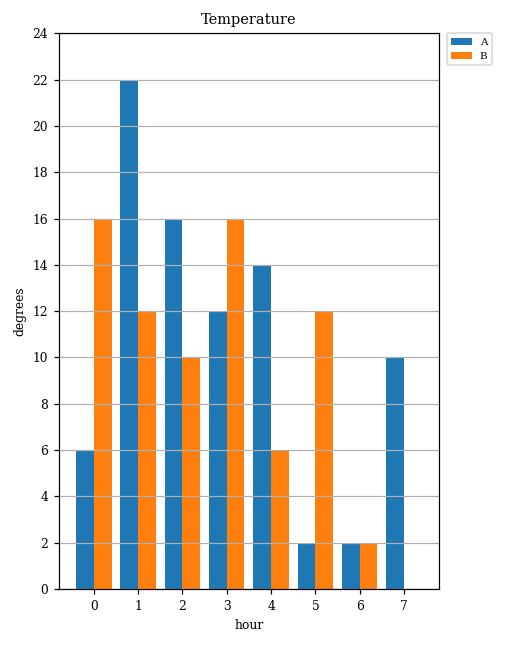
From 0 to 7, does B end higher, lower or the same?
lower
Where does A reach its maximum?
1
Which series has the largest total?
A
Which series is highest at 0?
B
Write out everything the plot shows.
Title: Temperature
x-axis: hour, ticks 0 1 2 3 4 5 6 7
y-axis: degrees, ticks 0 2 4 6 8 10 12 14 16 18 20 22 24
Legend: A, B
Values:
A: 6 22 16 12 14 2 2 10
B: 16 12 10 16 6 12 2 0
